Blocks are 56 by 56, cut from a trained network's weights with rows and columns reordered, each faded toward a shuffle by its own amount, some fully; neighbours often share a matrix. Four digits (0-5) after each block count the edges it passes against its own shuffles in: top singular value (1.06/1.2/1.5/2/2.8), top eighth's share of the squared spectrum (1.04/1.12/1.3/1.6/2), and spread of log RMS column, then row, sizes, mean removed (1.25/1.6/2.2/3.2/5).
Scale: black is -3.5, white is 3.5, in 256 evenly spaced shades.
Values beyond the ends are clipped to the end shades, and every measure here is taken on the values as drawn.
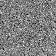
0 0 0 0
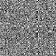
3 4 2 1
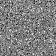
0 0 0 0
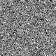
1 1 0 0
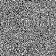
3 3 1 1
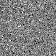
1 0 0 0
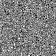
0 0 0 0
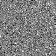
2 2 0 0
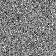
1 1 0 0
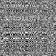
4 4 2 3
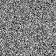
2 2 0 0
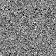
2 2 0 1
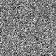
2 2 1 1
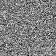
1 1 0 0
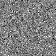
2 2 0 0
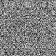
3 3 0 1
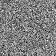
0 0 0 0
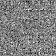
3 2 0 1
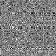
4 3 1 2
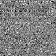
3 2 0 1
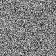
0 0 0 0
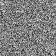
0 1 0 0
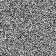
0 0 0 0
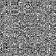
3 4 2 1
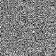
3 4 2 1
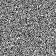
0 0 0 0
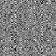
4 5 3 2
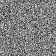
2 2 0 0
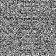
3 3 0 1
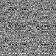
4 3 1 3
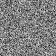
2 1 0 0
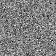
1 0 0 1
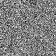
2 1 0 0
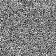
2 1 0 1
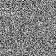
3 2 0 1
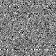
3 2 0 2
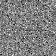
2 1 0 0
